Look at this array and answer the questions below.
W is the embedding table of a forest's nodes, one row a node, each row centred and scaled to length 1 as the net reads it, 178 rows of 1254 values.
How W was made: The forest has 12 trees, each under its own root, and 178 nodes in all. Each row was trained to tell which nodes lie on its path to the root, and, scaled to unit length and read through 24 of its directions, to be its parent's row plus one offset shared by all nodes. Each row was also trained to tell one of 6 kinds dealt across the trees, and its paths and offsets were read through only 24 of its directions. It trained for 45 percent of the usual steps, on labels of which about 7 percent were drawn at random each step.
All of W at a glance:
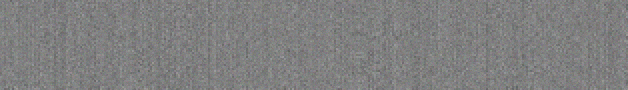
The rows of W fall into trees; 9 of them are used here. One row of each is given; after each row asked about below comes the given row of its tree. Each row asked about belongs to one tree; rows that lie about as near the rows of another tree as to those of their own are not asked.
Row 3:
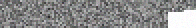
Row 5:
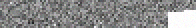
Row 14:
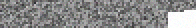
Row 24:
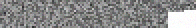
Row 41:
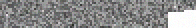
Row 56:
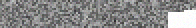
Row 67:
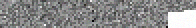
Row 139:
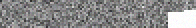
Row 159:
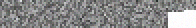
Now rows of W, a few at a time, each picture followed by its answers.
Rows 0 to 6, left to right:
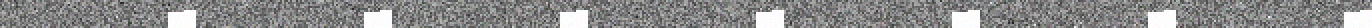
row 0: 159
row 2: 41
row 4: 3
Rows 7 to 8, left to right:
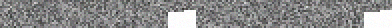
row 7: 67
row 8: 139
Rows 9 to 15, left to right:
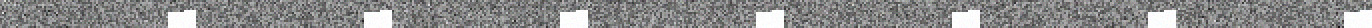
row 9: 14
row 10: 41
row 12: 5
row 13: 41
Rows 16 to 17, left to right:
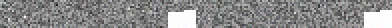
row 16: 139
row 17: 14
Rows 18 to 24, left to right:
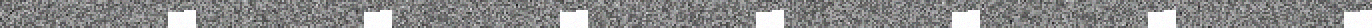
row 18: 159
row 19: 56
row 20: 67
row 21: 56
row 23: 5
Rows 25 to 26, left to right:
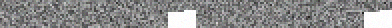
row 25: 159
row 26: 67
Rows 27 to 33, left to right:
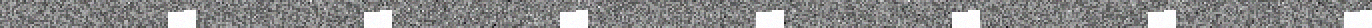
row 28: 24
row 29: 67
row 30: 24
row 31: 41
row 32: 56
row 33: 24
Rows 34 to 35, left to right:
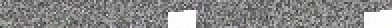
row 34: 67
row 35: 67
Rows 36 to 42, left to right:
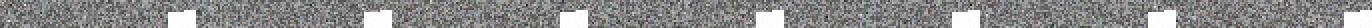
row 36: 14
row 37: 24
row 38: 139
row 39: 56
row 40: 24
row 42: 159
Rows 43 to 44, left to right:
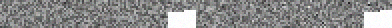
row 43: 139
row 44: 24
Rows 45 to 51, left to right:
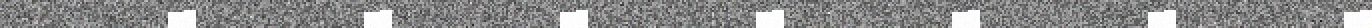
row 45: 14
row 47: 67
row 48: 56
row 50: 56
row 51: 3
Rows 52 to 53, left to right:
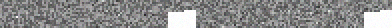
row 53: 14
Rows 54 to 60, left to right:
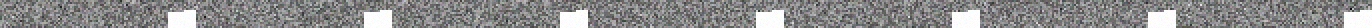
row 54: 56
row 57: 5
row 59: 24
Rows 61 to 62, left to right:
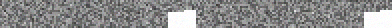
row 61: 41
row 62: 14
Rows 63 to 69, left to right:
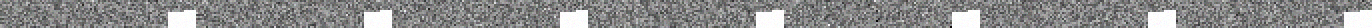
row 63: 5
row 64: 67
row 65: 24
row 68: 67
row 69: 56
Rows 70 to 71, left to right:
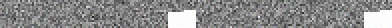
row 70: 67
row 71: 67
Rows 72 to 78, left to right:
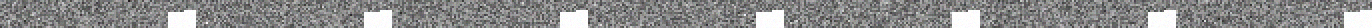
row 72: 14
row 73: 67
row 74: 159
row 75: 24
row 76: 41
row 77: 14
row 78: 67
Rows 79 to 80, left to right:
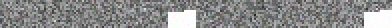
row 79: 56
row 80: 5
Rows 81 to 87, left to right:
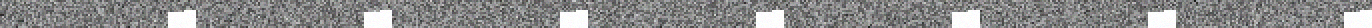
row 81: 41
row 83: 24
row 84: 41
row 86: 56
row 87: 67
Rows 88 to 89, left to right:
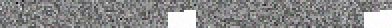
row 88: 14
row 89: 139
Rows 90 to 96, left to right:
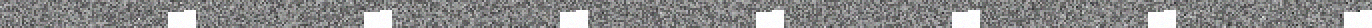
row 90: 56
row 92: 56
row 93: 3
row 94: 67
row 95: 67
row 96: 159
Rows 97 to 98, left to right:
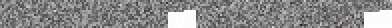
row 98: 56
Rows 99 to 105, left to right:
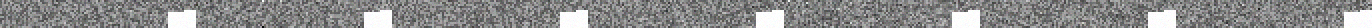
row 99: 3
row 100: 159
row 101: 41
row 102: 56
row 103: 14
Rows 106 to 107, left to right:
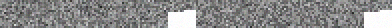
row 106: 14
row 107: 159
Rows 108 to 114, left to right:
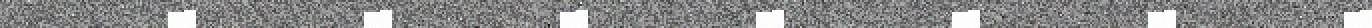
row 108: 67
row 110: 3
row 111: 56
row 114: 14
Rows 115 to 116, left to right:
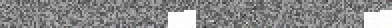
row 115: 56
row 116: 5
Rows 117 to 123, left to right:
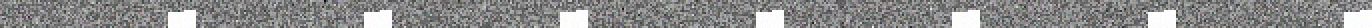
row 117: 67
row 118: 14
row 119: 5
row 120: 159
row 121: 5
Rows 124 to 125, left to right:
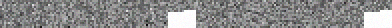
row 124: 5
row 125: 41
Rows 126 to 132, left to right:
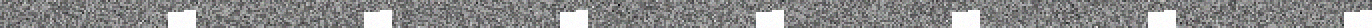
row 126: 5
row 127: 56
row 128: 3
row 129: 5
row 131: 67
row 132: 159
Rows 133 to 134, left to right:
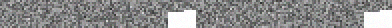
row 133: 41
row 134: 24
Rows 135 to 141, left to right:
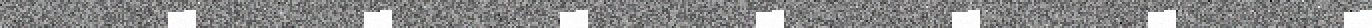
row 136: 56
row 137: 5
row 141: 14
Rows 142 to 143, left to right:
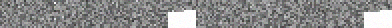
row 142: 41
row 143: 41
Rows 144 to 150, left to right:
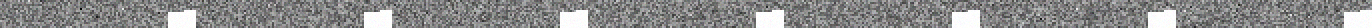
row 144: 67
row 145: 139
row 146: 67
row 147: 41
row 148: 159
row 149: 41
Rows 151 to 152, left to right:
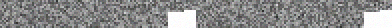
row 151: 5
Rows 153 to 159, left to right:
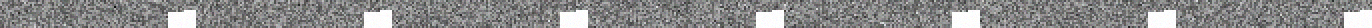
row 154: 14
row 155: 56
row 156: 139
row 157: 56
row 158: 24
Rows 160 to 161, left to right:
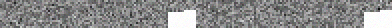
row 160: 159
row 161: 14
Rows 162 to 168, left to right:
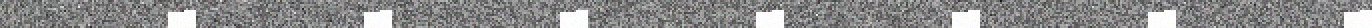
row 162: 14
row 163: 56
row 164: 3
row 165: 3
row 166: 14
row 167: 139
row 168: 159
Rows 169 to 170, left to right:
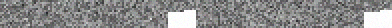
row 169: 14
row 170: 56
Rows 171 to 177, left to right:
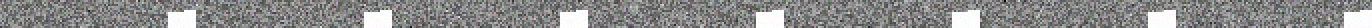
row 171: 139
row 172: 24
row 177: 56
